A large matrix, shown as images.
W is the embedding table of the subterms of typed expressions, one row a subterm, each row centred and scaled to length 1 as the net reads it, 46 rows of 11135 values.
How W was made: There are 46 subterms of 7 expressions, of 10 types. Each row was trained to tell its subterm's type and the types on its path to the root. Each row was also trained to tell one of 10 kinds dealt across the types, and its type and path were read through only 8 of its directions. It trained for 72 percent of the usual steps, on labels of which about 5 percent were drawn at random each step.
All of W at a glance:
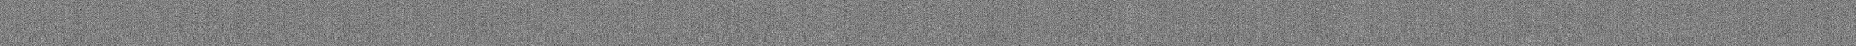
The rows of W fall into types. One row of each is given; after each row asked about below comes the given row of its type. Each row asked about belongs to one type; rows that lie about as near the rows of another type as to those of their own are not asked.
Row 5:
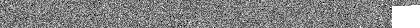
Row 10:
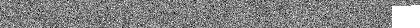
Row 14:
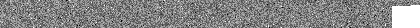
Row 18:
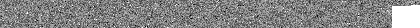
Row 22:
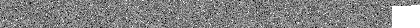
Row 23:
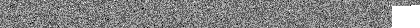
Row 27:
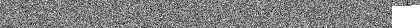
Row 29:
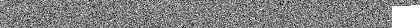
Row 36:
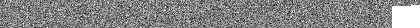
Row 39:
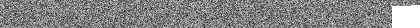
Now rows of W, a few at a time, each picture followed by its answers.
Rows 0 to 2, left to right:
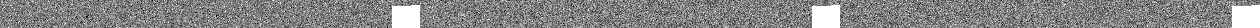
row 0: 23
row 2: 23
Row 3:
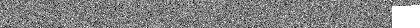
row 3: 27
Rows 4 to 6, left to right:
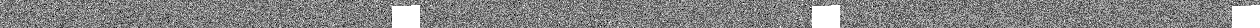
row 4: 39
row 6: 18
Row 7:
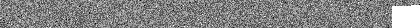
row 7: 14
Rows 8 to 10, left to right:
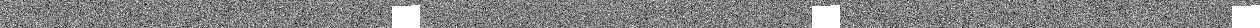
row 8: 36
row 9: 36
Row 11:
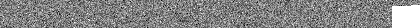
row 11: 27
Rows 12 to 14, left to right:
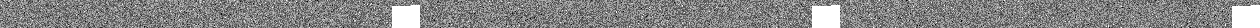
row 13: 10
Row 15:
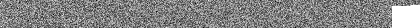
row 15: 36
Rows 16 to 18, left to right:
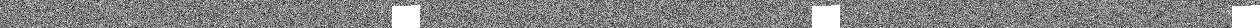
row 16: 14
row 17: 10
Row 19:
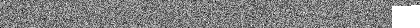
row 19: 10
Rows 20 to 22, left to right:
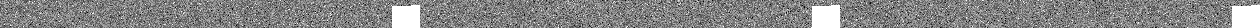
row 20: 27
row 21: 29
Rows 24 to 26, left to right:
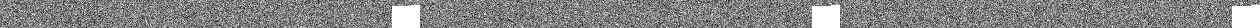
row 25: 14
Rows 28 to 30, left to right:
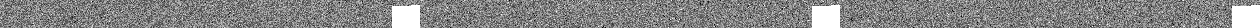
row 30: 10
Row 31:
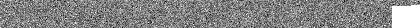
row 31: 14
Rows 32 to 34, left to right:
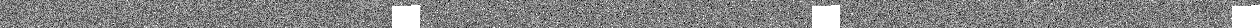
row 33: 23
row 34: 23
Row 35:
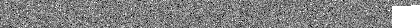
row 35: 27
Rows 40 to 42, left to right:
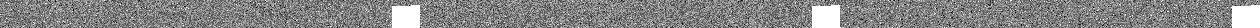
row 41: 36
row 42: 5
